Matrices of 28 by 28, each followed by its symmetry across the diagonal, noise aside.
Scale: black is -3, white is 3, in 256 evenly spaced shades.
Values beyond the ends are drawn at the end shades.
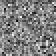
antisymmetric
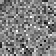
symmetric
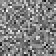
symmetric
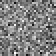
neither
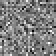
antisymmetric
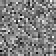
antisymmetric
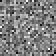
symmetric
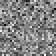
neither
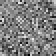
symmetric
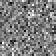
neither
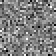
antisymmetric
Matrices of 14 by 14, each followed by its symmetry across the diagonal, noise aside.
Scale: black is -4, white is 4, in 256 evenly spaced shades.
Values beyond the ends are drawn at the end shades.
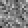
antisymmetric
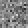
neither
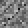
symmetric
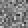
antisymmetric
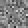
antisymmetric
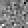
antisymmetric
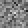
neither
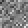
symmetric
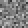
antisymmetric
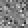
antisymmetric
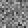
neither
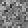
symmetric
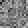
symmetric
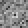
symmetric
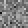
neither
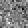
antisymmetric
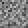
symmetric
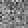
antisymmetric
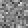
neither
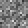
symmetric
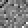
symmetric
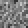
neither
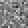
neither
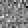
neither
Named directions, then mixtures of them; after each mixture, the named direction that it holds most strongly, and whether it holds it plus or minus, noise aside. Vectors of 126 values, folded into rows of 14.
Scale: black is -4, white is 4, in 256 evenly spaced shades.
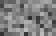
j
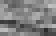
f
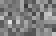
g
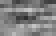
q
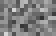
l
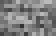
j, plus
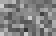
j, minus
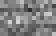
g, plus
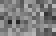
g, minus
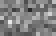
g, plus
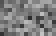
j, plus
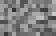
l, minus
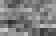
f, plus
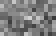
j, minus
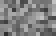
l, minus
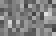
g, plus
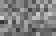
g, plus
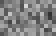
g, minus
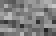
f, plus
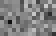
g, minus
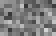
j, minus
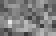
j, plus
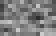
f, minus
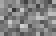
l, minus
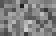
j, plus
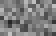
g, minus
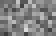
l, minus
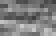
f, minus
